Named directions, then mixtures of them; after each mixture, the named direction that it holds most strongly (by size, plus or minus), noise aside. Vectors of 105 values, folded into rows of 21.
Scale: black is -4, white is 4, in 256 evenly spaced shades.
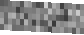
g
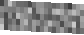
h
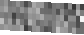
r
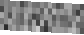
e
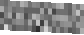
e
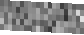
g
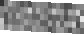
h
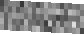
g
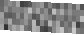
e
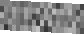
e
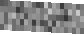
g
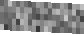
h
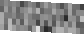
e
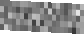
e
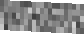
h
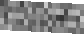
g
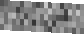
g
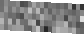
r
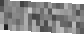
e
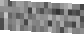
h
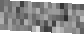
g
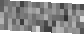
g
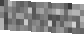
h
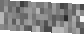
r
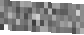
e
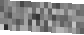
e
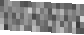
h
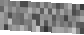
e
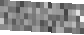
g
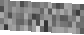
e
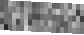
r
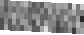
r
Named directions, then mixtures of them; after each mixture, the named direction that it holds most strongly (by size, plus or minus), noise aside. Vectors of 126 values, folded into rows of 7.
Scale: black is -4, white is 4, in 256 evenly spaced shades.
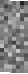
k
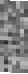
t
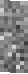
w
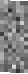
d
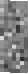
w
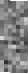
t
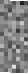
d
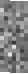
w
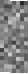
k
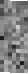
w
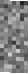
k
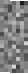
k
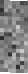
w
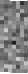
k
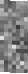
w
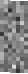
d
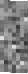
w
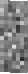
w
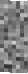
k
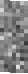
w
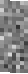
w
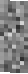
d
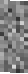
d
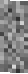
d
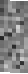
w
